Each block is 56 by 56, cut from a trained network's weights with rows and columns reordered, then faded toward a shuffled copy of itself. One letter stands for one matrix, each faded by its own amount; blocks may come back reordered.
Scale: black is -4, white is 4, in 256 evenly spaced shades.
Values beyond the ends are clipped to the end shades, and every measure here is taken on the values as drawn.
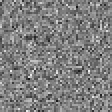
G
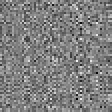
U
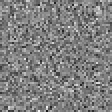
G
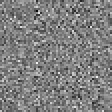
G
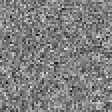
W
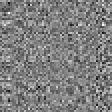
U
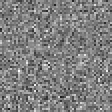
G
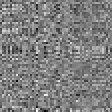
U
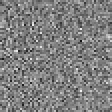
G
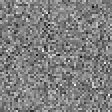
W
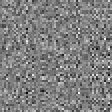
U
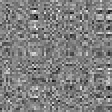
U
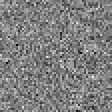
W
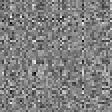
U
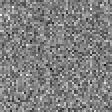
W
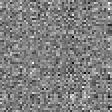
U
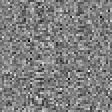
G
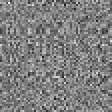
U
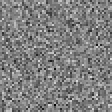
G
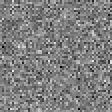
G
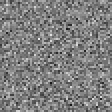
W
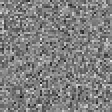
W
